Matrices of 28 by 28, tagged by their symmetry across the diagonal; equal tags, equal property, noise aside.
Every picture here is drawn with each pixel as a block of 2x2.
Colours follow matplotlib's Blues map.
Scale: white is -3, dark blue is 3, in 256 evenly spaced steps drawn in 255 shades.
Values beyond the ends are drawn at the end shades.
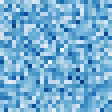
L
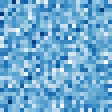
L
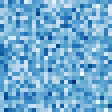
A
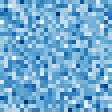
A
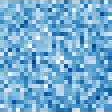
L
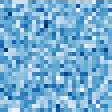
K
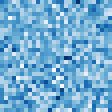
K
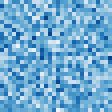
A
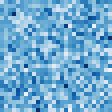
L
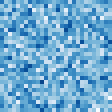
L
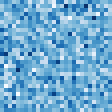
A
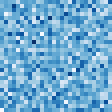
A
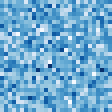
A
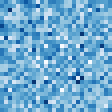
L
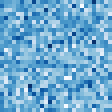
K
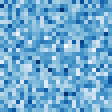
K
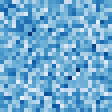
L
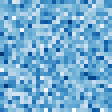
K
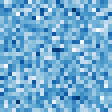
K
